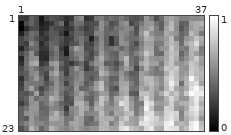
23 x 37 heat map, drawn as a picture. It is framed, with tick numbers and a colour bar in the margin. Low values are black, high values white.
Grain: streaks running down. Ninth with the lowest average: top left. Slope: up to the bottom right. Histogram: bell-shaped. Ninth with the highest average: bottom right. Stripes: upright, repeating 8 times.
